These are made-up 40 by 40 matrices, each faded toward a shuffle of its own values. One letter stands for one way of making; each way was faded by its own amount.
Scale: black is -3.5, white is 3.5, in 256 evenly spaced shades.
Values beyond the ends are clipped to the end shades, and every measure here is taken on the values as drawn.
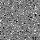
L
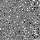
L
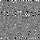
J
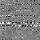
J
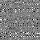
J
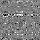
J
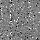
L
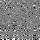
J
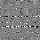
J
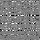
J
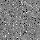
L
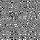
J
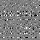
J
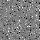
L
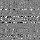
J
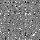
L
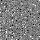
L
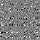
J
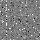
L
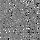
L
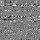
J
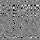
J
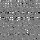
J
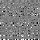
J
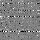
J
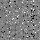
L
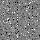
L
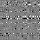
J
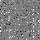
L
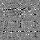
J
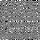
J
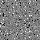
L
